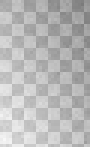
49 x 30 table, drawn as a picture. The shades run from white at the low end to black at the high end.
Grain: checkered. Ninth with the highest average: top right. Slope: up to the top right. Average level on the scale: 30%.
